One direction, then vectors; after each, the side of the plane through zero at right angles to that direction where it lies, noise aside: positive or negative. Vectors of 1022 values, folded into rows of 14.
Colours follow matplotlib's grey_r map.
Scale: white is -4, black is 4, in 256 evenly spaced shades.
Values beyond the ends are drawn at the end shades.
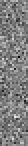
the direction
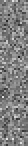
positive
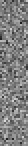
negative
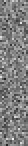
positive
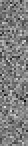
positive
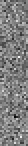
negative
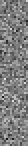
negative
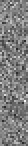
negative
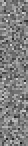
negative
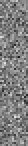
positive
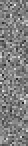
negative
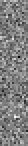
positive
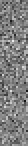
positive
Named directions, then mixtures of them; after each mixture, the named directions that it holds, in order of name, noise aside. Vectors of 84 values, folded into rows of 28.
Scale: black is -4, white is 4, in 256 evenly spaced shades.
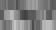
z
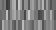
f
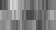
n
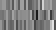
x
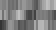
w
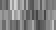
n, x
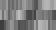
w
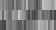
w, x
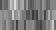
n, x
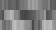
z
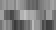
z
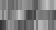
w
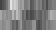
n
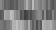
z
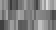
n, w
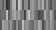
f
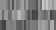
w, x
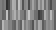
f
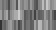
f, w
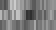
n, w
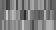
f, z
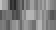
n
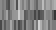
f, w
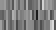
x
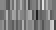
f, x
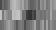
n, w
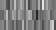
f, x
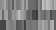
w, x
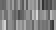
w, x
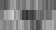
n, z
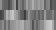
f, z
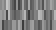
f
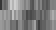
n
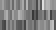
w, x
